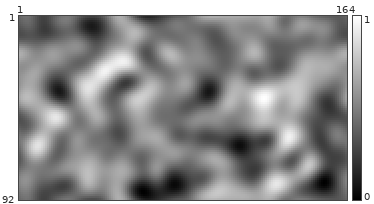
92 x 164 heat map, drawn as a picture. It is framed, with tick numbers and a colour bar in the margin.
Lone odd cells: none. Average level on the scale: 50%. Ninth with the highest average: middle right. Grain: smooth. Mirror symmetry: none.
